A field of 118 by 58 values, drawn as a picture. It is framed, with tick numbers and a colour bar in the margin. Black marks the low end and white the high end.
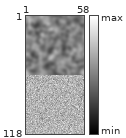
The table splits into 2 rows of 1 panel. Panel 1,1: middling, blotchy. Panel 2,1: high, fine-grained.
